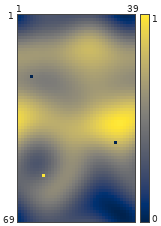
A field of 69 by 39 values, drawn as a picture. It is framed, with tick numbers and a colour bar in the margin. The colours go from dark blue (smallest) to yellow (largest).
Ninth with the lowest average: bottom right. Lone odd cells: 3, 1 higher and 2 lower than their neighbours. Calmest part: centre. Ninth with the highest average: middle right.
